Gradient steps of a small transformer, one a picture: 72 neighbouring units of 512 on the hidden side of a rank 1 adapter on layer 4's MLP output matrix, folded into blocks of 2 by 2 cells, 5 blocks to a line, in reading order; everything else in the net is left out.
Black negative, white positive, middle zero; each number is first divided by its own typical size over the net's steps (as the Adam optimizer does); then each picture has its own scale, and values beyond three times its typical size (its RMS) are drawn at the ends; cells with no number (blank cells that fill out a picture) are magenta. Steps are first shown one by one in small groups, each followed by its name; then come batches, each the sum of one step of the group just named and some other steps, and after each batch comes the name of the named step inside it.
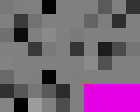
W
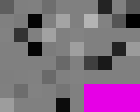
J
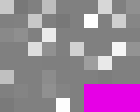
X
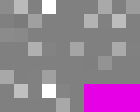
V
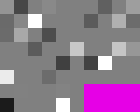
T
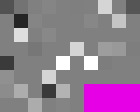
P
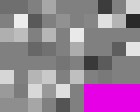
J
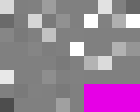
J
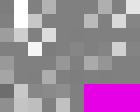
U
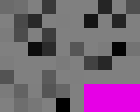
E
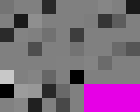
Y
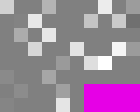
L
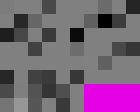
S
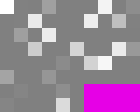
L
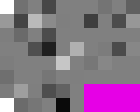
E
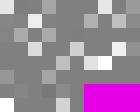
L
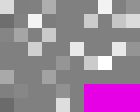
L
